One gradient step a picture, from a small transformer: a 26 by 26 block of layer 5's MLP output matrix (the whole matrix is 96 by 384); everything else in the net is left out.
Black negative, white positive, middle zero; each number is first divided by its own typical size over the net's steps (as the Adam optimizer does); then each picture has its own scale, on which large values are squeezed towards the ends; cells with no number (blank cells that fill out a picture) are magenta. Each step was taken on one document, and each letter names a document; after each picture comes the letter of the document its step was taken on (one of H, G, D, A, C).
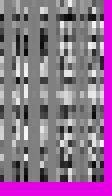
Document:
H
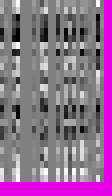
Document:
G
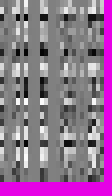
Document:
H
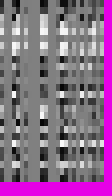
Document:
H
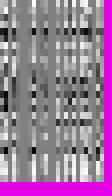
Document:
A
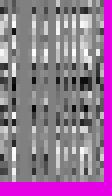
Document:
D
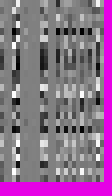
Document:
G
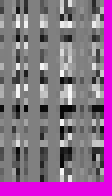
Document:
H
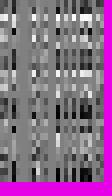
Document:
D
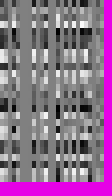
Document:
D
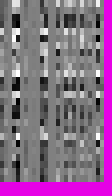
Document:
G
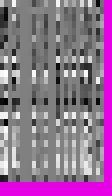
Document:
A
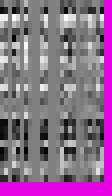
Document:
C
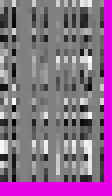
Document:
D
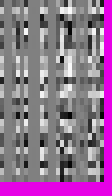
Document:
H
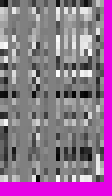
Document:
A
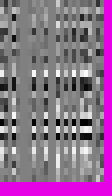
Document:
D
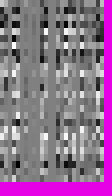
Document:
G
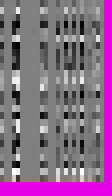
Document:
G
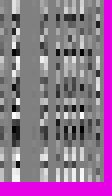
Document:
G
